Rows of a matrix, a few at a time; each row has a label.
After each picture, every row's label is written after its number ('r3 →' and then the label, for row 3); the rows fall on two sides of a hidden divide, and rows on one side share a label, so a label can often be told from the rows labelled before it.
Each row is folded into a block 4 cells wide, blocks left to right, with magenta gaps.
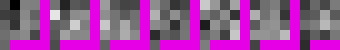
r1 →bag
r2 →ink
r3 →ink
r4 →ink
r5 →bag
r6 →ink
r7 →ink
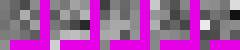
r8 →bag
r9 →bag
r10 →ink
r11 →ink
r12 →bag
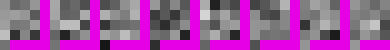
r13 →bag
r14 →ink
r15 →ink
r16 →bag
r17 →ink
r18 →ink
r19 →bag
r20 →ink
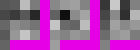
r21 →bag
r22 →bag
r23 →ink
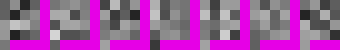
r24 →ink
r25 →ink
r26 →bag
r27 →ink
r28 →bag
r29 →ink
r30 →bag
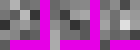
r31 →bag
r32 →bag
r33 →ink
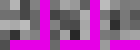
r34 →ink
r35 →bag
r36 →bag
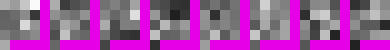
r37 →bag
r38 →ink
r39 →ink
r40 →ink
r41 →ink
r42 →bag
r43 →bag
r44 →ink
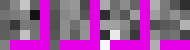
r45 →bag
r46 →bag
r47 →bag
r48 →bag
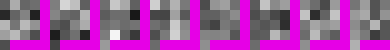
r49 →bag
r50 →bag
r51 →bag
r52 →bag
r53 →bag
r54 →bag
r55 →ink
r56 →ink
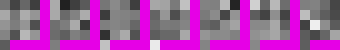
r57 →ink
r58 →ink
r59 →bag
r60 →bag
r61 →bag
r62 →bag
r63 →ink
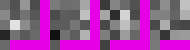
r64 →ink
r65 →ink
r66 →ink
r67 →ink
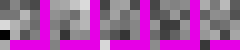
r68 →ink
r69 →bag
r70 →bag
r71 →bag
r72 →bag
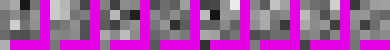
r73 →ink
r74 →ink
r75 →bag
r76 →ink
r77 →ink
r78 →ink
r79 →ink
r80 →bag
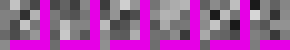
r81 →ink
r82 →ink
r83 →bag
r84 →bag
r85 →ink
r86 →ink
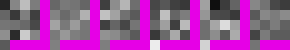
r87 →bag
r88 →ink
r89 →bag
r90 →bag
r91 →ink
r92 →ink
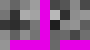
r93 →bag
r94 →ink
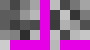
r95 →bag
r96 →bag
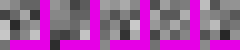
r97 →bag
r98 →ink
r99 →bag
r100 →ink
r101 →ink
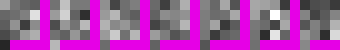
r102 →ink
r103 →bag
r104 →ink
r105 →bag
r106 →ink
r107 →bag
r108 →ink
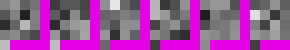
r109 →bag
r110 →bag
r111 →bag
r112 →ink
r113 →bag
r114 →ink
